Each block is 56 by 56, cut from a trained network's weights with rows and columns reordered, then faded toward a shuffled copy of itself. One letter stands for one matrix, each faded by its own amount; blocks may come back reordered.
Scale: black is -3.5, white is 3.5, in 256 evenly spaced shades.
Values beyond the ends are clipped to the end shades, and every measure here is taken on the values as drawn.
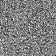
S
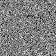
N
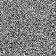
S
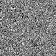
N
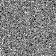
N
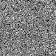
N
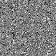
N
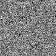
S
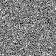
N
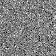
N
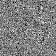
N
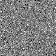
N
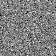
N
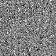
N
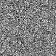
S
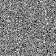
N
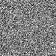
S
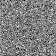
N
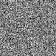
S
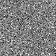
N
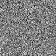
S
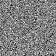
N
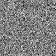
S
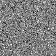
N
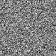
S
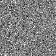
N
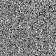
N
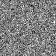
N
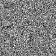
S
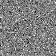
N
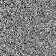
N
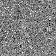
N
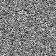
S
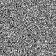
S
